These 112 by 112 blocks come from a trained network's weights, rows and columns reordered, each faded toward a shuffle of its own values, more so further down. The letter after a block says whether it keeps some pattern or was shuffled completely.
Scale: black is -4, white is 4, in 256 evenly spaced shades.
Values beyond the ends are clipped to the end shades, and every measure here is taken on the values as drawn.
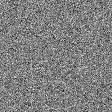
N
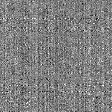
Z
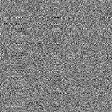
Z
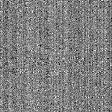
Z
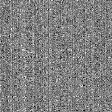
Z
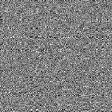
Z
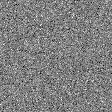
N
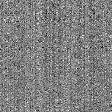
Z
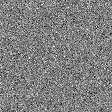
N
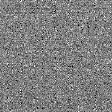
Z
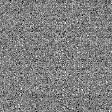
Z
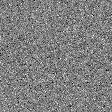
N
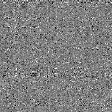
Z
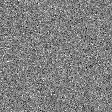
N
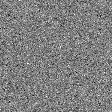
N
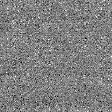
Z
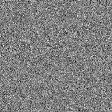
Z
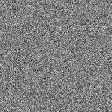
Z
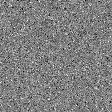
N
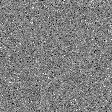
N
